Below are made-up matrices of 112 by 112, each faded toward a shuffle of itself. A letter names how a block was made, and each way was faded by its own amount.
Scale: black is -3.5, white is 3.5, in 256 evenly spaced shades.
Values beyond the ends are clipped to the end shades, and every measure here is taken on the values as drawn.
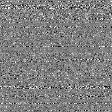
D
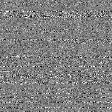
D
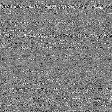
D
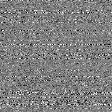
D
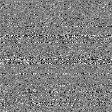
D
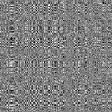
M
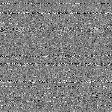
D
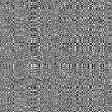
M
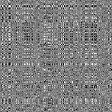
M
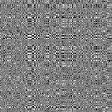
M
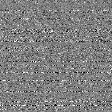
D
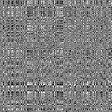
M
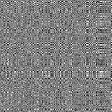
M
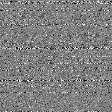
D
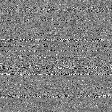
D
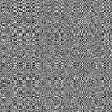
M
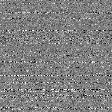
D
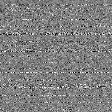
D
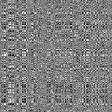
M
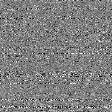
D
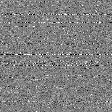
D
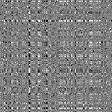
M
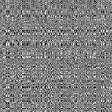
M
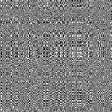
M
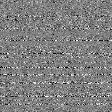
D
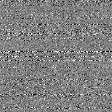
D
